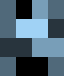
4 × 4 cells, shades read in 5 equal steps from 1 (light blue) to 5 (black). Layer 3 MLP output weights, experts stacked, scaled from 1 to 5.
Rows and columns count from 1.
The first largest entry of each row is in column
2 4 1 2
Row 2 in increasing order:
1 1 3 4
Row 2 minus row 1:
0 -4 -1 1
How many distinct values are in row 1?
3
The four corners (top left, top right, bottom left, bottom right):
3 3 3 3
